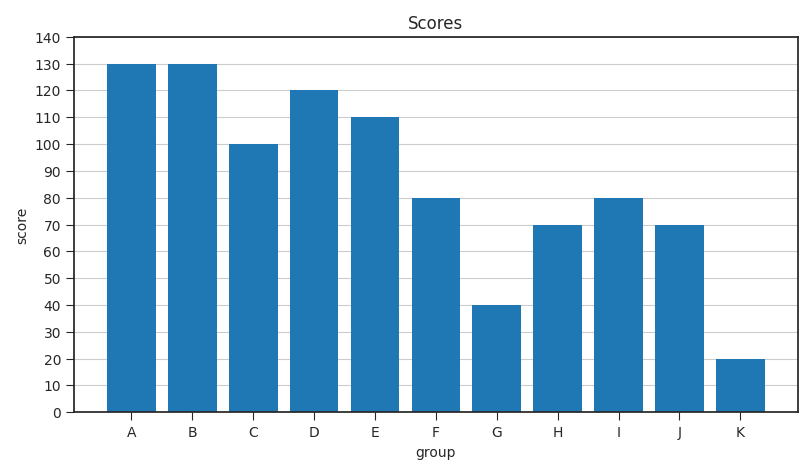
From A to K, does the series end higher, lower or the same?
lower
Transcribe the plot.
Title: Scores
x-axis: group, ticks A B C D E F G H I J K
y-axis: score, ticks 0 10 20 30 40 50 60 70 80 90 100 110 120 130 140
Values:
130 130 100 120 110 80 40 70 80 70 20
